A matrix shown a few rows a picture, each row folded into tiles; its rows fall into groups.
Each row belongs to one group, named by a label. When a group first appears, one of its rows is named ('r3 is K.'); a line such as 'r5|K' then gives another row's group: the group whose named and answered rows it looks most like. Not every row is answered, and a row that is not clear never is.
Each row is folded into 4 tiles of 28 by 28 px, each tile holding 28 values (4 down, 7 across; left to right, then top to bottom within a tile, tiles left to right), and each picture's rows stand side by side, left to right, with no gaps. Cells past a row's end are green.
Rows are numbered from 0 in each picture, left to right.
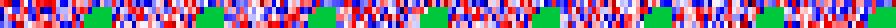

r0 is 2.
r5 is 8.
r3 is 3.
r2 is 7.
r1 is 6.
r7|2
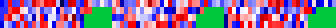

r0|2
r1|7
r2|2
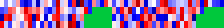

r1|8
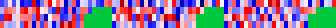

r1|3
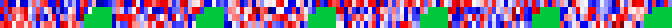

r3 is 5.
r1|2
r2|3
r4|5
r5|6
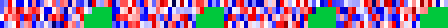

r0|3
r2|6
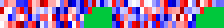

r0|7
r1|8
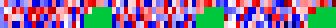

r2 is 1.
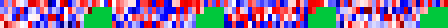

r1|5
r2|8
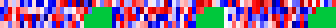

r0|3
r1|8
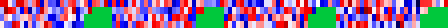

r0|5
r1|2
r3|1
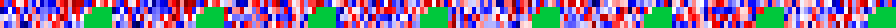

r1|6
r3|8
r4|6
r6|2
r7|6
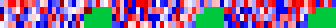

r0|1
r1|5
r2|5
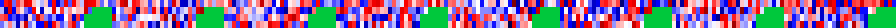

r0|8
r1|1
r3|5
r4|7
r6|1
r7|5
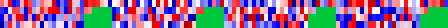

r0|8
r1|2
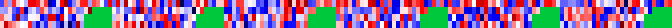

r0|1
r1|1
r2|6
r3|5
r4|5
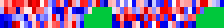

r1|8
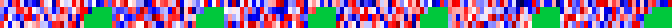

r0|6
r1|6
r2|2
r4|7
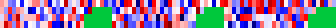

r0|7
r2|5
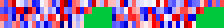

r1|2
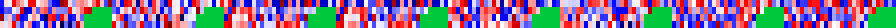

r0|1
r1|1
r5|7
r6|8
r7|8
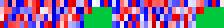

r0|5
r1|2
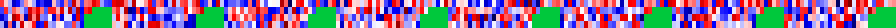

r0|8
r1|5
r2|3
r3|1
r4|3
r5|2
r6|5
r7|6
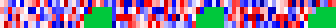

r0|7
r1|2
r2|3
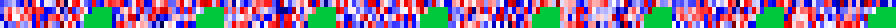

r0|3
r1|8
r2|7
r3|5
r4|1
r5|7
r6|3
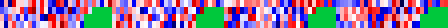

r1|7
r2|5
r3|3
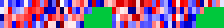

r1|5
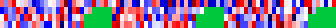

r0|6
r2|1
